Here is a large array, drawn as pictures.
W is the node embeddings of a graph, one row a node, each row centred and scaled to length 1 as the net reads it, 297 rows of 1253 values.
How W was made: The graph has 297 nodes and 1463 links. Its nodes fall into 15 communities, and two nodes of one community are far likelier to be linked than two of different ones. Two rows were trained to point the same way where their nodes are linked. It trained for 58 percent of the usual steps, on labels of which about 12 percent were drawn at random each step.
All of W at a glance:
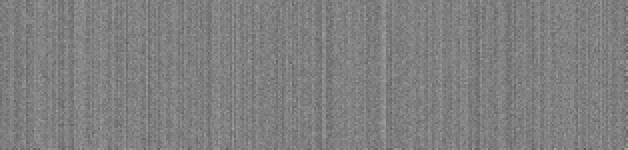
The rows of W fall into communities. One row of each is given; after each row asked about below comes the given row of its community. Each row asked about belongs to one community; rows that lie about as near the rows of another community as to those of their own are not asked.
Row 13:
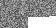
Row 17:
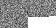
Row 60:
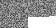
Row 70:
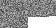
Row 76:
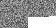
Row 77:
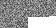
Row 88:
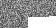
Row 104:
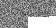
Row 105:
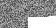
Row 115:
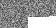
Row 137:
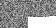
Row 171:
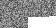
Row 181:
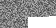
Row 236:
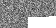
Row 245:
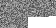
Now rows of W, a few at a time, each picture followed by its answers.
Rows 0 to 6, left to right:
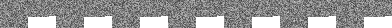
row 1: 76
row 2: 17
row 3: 171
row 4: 137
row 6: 17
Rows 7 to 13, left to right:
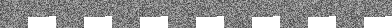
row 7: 137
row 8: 60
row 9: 17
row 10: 236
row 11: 76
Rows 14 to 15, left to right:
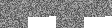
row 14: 171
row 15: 137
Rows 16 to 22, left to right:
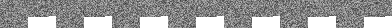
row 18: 105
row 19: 181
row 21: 70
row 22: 236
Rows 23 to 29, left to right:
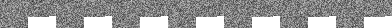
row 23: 171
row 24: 181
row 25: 77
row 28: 13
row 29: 17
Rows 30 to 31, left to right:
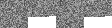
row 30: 76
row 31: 181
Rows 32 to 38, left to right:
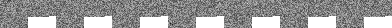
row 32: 70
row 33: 60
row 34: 77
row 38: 76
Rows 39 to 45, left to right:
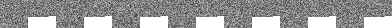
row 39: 70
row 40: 76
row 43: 70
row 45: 70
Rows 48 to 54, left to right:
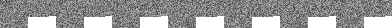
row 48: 77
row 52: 17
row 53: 88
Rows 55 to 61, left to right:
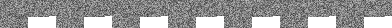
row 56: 70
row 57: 60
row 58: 77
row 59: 13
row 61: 13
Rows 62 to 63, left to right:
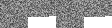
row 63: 171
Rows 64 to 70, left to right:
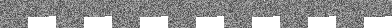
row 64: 105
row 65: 60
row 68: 171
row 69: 105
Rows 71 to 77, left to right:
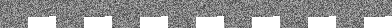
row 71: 137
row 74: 88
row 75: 181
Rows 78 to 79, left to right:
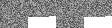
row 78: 236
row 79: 76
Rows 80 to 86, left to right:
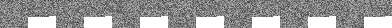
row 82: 171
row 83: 245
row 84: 115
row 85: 104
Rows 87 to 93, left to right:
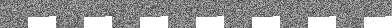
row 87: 181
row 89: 76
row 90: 137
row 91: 181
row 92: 17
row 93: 88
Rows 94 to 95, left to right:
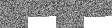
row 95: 137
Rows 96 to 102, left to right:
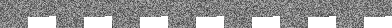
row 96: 104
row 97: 181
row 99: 245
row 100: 70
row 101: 171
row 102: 115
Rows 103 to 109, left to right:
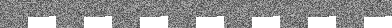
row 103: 137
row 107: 105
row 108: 17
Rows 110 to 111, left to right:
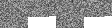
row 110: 104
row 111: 181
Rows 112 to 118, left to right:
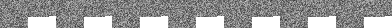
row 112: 88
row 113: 77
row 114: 181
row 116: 115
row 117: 77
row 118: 13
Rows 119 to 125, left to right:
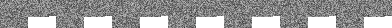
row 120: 76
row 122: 60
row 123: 105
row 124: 105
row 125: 60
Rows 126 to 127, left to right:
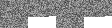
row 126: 60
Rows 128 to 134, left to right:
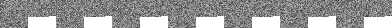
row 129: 77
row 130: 104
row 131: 88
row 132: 60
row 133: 245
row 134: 77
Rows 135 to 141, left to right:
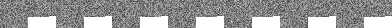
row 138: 115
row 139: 181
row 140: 171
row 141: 70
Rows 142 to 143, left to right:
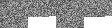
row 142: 245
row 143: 77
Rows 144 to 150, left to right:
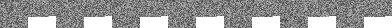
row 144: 76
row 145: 181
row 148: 76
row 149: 13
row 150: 17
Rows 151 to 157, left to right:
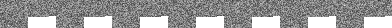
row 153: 70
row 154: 236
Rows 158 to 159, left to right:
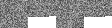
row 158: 171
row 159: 115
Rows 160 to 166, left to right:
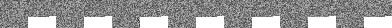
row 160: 17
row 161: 245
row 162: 104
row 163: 70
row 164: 17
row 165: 105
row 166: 171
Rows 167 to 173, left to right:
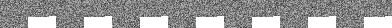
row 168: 236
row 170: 115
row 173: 104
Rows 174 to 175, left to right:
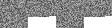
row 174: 236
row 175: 181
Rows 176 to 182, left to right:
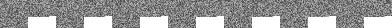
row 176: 13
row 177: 245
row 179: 105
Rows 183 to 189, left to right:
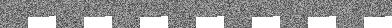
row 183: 115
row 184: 13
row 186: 171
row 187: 236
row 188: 17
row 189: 70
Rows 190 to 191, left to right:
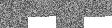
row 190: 76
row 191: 77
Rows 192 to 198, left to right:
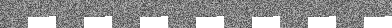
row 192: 137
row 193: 13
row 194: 181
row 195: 115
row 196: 104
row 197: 70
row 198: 77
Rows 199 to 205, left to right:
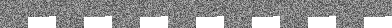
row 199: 104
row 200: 105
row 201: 137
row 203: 88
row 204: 76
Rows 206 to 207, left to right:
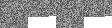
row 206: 245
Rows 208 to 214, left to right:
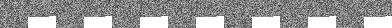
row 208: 76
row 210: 13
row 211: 76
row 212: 105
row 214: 104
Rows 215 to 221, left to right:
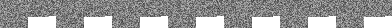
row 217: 115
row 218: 17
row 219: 171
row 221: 171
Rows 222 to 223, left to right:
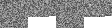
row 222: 181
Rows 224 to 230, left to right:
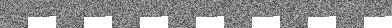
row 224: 104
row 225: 13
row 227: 17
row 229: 88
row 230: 245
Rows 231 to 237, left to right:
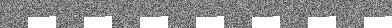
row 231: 77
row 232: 137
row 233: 76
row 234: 70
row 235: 88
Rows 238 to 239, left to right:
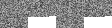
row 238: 88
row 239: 17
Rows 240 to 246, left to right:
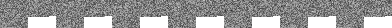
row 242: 17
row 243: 171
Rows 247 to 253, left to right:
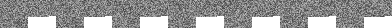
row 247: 105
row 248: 88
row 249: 60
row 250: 76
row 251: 77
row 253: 70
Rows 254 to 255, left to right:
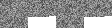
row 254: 17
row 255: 76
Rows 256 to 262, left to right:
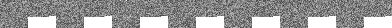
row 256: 171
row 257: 245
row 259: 171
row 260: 60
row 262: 181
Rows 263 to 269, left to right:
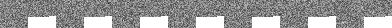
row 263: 115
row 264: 13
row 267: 115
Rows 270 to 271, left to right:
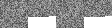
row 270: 17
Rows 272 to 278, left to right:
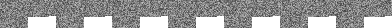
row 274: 137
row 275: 76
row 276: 171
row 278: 236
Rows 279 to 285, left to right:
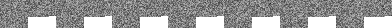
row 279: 115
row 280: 60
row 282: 88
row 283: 77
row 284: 105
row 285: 181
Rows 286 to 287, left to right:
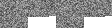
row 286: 104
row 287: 236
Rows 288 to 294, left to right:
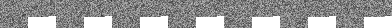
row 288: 88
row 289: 105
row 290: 181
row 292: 137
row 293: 60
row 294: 17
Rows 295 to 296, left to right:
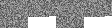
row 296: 181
